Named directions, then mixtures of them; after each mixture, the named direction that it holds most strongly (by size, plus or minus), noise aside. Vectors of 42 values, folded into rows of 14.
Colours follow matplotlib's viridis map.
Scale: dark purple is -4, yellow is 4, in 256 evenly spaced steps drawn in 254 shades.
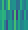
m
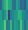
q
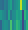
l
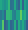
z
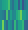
z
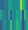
l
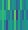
m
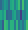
z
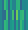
m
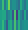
m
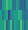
q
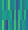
m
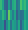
q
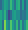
z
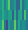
m
